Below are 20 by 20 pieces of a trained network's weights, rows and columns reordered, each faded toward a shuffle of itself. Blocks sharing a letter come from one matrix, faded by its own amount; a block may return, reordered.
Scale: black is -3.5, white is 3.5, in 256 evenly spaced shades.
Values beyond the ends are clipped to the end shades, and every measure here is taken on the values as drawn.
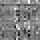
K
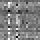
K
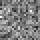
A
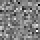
A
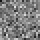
A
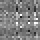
K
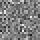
A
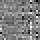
K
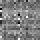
K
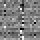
K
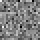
A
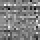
K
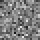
A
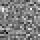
A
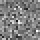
A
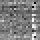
K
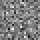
A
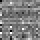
K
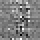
K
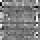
K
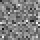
A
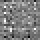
K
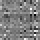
K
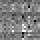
K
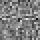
A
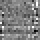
K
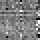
K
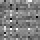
K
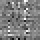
K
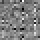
K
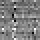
K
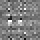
K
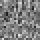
A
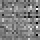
K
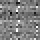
K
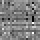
K
